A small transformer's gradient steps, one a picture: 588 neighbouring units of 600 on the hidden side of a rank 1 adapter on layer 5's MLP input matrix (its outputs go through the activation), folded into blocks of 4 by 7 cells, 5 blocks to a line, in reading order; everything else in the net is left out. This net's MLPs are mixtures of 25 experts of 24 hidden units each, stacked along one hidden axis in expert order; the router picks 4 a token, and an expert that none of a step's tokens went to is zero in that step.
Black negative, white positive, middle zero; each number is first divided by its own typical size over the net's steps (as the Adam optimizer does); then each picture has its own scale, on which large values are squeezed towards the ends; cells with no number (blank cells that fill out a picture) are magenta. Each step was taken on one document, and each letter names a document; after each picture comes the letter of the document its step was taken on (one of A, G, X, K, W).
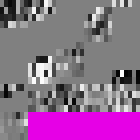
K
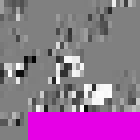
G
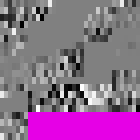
K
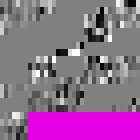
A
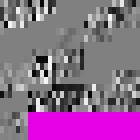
K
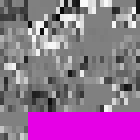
A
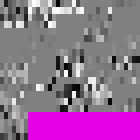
G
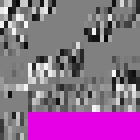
K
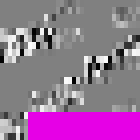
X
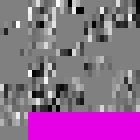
A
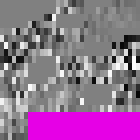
X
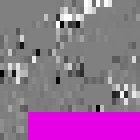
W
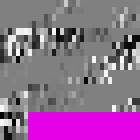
X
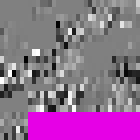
G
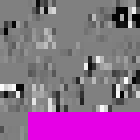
A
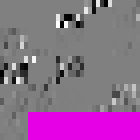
W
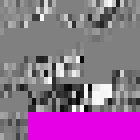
K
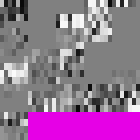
G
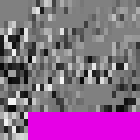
X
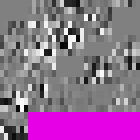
X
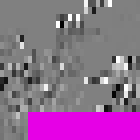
W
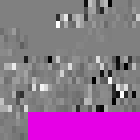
W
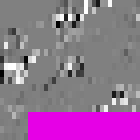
W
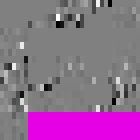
W
